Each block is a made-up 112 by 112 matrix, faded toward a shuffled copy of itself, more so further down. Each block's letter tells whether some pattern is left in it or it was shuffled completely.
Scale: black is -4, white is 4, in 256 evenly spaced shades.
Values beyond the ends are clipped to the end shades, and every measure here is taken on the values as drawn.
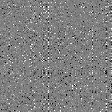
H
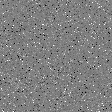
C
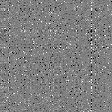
H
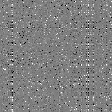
H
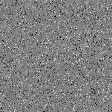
C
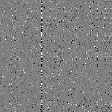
H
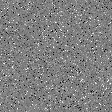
C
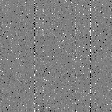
H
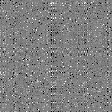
H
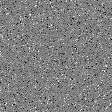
C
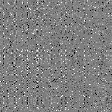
H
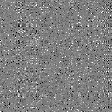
H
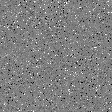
C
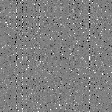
H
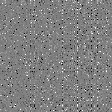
H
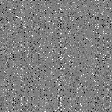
H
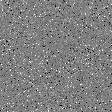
C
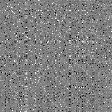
H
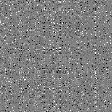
H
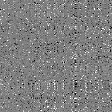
H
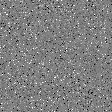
C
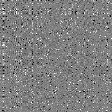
H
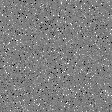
C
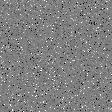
C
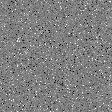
C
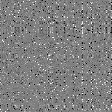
H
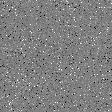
C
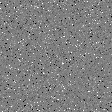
C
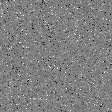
C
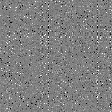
H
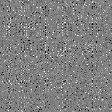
H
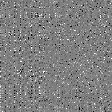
H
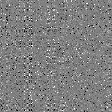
H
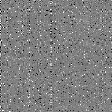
H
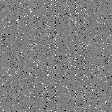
H
